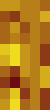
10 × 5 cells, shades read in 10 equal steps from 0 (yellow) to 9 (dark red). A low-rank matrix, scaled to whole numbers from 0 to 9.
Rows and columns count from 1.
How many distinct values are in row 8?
5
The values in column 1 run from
1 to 7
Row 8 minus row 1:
4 6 1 0 -3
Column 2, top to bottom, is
3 7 3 4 0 0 7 9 1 0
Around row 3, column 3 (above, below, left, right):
4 5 3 4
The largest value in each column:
7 9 7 4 7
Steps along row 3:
down up down up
